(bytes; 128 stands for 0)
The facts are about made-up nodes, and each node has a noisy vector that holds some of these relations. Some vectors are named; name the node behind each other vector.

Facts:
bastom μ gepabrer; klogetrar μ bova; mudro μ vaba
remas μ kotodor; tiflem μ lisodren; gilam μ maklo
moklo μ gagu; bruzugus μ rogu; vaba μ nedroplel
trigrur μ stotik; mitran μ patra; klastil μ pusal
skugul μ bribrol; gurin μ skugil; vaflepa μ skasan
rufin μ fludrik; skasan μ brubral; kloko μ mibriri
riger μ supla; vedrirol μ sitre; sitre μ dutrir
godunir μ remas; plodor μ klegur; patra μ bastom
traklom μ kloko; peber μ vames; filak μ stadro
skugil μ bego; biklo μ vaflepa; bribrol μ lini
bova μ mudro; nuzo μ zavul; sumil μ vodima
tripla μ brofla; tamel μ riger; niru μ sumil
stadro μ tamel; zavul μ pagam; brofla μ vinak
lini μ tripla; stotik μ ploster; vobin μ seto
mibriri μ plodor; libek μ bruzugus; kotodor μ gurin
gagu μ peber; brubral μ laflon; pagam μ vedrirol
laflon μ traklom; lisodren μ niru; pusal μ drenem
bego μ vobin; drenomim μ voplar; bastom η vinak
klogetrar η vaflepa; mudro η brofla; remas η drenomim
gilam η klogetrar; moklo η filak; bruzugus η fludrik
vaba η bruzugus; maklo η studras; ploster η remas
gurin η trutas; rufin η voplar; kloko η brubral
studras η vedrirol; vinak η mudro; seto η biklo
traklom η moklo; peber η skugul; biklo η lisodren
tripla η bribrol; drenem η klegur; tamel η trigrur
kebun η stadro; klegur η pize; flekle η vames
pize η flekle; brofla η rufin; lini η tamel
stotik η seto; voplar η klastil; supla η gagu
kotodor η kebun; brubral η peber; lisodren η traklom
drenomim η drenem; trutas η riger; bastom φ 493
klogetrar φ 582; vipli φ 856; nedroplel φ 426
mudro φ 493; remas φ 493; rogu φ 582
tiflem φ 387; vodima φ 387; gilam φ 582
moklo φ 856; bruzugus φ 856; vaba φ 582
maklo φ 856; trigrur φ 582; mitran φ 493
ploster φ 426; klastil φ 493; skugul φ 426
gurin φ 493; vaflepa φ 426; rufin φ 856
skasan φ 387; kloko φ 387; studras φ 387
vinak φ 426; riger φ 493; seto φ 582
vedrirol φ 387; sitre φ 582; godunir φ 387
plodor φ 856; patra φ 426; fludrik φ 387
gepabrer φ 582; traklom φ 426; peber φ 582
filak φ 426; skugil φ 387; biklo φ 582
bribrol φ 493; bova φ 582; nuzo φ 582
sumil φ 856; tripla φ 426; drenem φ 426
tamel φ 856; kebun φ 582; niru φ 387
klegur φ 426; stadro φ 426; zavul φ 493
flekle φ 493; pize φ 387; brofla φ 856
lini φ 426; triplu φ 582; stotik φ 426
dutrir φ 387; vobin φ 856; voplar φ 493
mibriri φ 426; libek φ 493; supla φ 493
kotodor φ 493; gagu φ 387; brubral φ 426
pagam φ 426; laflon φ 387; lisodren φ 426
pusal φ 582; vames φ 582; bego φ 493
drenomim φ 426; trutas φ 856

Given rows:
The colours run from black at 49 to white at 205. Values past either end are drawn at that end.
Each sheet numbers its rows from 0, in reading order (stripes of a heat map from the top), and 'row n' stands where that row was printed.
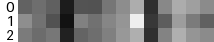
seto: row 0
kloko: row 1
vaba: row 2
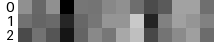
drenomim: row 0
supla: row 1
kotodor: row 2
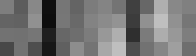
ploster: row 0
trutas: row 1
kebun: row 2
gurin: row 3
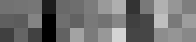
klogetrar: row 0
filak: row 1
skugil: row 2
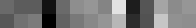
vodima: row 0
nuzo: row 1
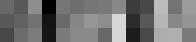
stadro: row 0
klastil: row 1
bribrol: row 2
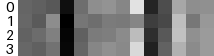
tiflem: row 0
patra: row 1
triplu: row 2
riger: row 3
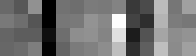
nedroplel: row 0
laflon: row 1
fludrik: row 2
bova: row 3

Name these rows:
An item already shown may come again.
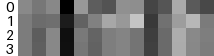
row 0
brubral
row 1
flekle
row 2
ploster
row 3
ploster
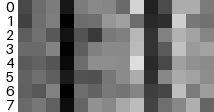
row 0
bribrol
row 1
pagam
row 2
biklo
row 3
vames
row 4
godunir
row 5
seto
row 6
filak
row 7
remas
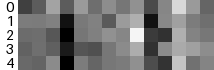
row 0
brofla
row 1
peber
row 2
skasan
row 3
seto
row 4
vaflepa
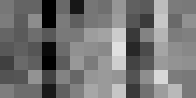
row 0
traklom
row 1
mibriri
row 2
mudro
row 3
godunir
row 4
bego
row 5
rufin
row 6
flekle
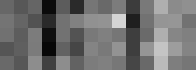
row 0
lisodren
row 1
studras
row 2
stotik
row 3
moklo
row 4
vinak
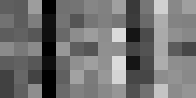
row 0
sumil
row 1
stotik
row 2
dutrir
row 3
brubral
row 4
dutrir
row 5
skugil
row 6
vobin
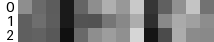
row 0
pize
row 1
seto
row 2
dutrir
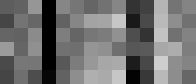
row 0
skugul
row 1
zavul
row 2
vaflepa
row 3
klegur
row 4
sitre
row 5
vedrirol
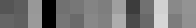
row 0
vipli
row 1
plodor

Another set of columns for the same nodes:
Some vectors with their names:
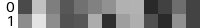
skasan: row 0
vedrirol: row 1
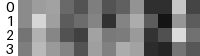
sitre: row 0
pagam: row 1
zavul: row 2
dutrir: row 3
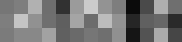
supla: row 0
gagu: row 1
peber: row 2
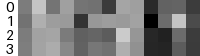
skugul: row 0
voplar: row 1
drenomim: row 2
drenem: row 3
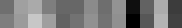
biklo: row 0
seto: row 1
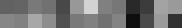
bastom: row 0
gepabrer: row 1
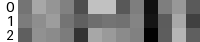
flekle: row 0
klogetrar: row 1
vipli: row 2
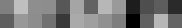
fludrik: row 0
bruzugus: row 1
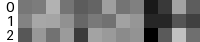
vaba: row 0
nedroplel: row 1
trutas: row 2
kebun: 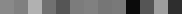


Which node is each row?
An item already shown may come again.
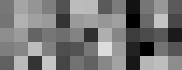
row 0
flekle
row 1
voplar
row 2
filak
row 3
ploster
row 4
bribrol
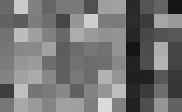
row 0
vaflepa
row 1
bastom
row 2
pize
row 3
peber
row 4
nuzo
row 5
drenem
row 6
brubral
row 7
skugil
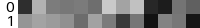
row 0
kloko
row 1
vames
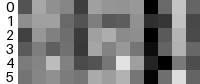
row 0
rufin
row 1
sitre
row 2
plodor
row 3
moklo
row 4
ploster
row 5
bego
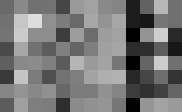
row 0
mudro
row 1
stotik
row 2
klastil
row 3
traklom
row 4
vobin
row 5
laflon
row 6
vinak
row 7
brofla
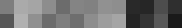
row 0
klegur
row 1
mibriri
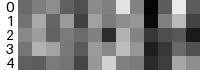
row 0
remas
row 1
riger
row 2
filak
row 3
studras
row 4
bastom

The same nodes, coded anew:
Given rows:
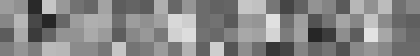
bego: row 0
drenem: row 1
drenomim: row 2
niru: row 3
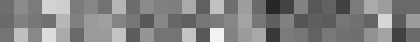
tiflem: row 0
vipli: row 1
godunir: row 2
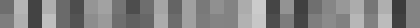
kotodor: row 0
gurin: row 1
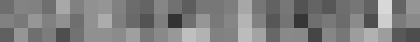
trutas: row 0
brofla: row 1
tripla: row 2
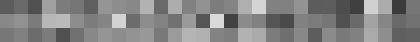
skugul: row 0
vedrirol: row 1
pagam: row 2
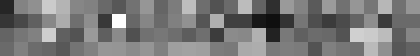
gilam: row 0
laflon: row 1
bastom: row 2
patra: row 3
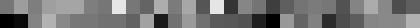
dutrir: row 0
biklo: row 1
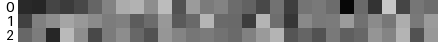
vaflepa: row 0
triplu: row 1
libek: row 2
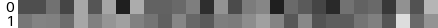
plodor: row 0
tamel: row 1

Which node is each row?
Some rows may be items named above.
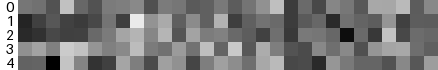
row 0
mudro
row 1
traklom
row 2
vaflepa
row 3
skugil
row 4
klastil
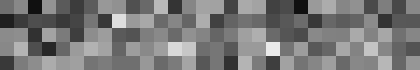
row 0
voplar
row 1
traklom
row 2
zavul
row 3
drenem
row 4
sitre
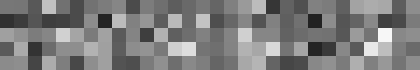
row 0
mudro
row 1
mibriri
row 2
vobin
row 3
drenomim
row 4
zavul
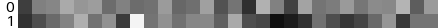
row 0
sitre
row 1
laflon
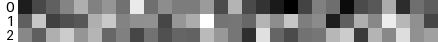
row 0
skasan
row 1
ploster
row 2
seto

